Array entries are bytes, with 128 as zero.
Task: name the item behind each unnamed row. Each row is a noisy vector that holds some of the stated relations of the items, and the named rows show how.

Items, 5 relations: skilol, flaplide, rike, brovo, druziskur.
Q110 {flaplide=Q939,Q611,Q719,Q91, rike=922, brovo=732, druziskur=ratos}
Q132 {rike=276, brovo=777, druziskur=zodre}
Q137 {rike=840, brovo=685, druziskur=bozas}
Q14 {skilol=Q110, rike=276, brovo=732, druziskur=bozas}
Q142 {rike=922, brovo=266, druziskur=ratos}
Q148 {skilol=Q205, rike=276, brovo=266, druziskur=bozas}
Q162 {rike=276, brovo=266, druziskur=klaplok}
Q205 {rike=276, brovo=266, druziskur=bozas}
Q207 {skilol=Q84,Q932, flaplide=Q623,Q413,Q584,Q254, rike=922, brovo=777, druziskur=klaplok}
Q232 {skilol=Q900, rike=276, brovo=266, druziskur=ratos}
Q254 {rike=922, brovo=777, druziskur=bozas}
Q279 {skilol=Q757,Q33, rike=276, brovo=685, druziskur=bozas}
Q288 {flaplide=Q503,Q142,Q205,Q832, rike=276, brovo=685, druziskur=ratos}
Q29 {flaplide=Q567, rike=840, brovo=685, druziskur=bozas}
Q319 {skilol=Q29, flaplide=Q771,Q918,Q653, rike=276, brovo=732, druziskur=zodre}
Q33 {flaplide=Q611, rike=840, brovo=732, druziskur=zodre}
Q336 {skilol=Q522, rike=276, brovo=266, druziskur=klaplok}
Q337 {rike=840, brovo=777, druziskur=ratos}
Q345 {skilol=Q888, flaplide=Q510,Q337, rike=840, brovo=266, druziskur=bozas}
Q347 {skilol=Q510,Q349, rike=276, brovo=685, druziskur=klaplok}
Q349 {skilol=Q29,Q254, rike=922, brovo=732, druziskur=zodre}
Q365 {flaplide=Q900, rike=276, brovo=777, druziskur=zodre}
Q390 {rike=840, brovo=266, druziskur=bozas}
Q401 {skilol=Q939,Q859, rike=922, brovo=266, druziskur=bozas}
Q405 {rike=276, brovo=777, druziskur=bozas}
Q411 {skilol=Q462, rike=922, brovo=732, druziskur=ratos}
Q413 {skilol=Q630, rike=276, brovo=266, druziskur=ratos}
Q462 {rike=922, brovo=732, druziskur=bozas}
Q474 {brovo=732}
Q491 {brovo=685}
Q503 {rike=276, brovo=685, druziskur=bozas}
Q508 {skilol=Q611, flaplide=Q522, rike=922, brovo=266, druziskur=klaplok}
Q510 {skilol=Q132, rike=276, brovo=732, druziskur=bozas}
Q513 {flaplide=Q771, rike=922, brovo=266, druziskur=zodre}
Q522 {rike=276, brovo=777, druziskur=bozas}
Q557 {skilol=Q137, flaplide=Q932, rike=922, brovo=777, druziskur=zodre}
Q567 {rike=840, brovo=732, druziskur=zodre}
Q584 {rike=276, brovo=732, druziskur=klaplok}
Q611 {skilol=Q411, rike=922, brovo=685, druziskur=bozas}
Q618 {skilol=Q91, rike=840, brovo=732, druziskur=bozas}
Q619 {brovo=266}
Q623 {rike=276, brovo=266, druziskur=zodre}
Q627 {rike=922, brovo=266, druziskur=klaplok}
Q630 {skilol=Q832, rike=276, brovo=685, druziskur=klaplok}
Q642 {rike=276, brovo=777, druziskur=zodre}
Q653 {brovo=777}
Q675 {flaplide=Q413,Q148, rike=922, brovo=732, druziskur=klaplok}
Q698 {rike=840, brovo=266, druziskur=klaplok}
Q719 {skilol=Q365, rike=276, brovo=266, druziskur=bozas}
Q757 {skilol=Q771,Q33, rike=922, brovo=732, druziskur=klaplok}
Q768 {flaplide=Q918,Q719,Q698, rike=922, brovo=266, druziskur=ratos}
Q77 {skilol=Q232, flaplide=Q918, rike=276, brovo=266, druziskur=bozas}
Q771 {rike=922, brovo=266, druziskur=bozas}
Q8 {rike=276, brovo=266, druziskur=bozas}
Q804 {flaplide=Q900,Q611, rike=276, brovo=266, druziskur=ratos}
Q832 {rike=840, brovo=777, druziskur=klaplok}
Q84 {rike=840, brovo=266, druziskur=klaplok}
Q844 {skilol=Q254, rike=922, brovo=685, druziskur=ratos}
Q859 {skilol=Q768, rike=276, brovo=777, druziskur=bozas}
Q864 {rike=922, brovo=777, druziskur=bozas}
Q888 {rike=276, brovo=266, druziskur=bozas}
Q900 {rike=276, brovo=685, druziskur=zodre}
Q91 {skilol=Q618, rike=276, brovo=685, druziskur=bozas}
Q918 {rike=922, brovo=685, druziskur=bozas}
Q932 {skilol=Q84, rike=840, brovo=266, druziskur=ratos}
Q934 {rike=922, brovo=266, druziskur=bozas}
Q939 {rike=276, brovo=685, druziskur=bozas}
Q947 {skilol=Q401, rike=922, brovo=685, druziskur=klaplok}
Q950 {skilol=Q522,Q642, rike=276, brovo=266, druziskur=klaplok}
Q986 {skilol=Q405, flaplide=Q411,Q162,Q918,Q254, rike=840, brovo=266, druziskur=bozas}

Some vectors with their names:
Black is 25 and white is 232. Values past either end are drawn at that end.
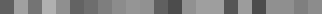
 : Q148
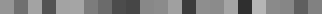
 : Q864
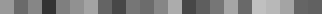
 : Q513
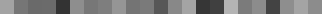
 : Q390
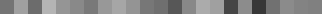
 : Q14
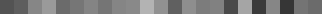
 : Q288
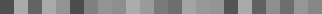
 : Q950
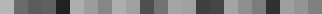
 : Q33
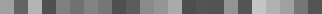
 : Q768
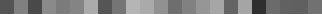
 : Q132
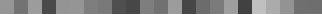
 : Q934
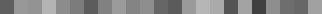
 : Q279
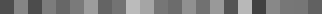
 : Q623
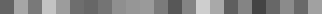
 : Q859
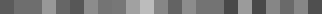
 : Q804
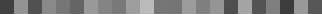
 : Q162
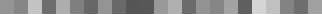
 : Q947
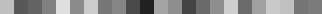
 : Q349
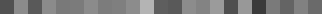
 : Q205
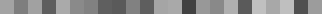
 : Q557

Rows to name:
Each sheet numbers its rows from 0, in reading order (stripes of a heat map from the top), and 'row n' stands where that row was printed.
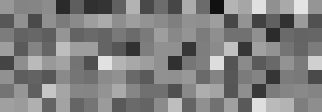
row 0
Q932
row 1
Q584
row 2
Q653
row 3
Q254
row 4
Q91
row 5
Q474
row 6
Q510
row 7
Q508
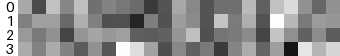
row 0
Q844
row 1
Q207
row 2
Q675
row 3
Q618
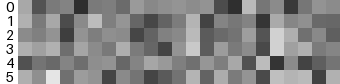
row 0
Q337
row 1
Q462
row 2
Q627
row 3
Q757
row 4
Q900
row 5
Q611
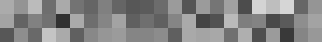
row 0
Q401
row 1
Q137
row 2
Q347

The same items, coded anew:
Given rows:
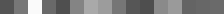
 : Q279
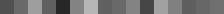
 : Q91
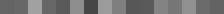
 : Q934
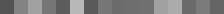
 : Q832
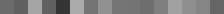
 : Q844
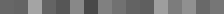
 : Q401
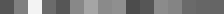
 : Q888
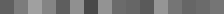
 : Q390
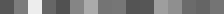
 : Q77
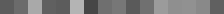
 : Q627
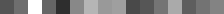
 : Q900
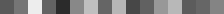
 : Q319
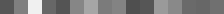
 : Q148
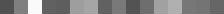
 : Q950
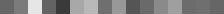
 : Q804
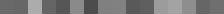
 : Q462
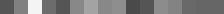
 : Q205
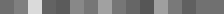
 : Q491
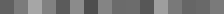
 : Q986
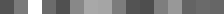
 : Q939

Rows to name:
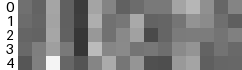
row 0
Q411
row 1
Q110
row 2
Q513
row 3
Q337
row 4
Q14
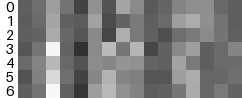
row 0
Q254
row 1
Q757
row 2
Q918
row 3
Q623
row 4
Q653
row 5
Q859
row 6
Q288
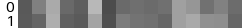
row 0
Q698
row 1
Q947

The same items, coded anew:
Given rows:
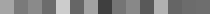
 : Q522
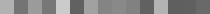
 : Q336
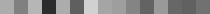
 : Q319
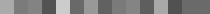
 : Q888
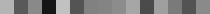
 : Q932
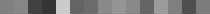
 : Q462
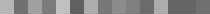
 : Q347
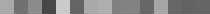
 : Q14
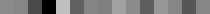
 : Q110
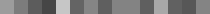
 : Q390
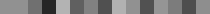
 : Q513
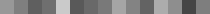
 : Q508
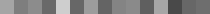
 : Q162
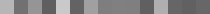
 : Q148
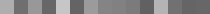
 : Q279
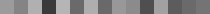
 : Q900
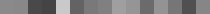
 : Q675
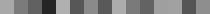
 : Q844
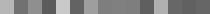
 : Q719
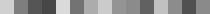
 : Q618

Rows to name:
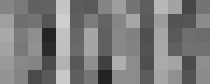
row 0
Q611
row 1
Q84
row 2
Q804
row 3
Q288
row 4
Q557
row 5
Q864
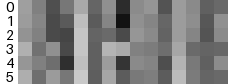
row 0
Q653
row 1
Q254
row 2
Q918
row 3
Q510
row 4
Q337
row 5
Q859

